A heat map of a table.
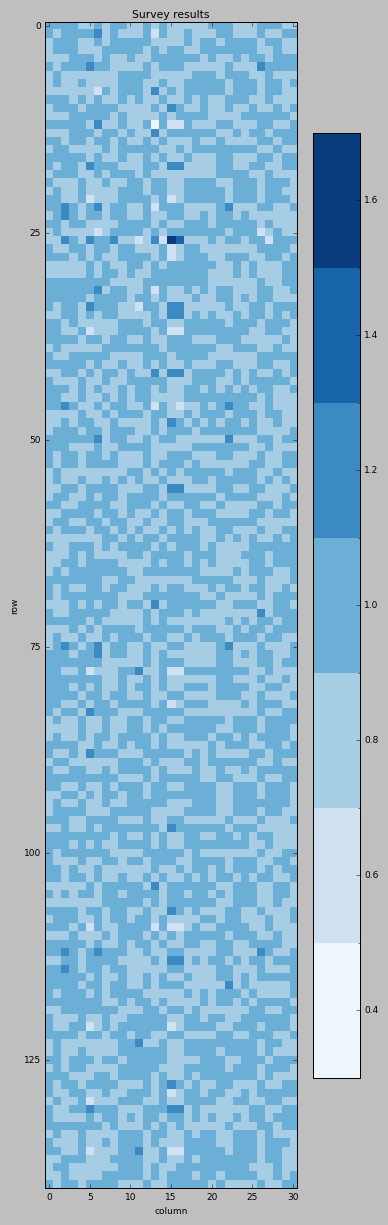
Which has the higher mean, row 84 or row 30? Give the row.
84
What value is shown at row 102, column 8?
0.8
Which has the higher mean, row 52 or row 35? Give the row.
35
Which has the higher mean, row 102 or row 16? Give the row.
16
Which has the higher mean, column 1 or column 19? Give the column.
1
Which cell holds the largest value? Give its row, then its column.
26, 15
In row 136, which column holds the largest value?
11
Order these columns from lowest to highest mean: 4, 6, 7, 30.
30, 7, 4, 6
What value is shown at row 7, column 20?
1.0
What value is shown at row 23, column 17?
0.8
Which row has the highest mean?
26
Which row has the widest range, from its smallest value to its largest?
26
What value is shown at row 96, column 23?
0.8
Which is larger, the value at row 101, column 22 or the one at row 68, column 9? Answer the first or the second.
the second
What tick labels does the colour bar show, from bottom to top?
0.4, 0.6, 0.8, 1.0, 1.2, 1.4, 1.6
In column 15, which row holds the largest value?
26
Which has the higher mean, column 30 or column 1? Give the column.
1
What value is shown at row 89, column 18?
1.0
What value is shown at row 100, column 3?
1.0
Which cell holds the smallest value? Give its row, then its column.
12, 13
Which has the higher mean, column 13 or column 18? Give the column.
18
